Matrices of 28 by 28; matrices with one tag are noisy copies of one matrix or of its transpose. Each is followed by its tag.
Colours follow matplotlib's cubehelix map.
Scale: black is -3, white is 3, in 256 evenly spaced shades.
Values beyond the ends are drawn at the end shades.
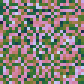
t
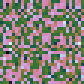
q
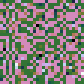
t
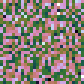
q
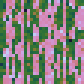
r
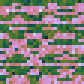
r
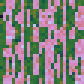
r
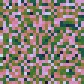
t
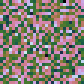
t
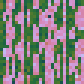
r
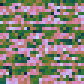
r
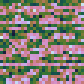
r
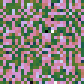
q
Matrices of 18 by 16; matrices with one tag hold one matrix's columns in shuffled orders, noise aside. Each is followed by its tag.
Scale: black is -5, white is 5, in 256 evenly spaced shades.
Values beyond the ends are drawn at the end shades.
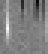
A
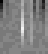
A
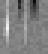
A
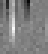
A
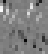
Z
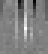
A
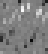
Z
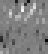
Z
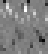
Z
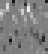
Z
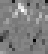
Z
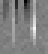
A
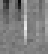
A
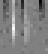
A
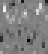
Z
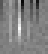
A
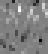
Z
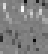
Z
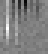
A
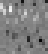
Z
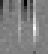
A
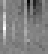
A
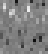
Z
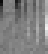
A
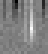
A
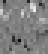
Z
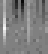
A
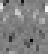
Z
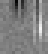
A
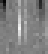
A
